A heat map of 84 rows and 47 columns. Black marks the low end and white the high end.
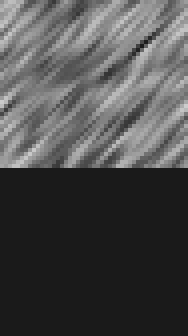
It is made of 2 by 1 panels. Panel 1,1: middling, slanting up to the right, strong in contrast. Panel 2,1: very low, flat.
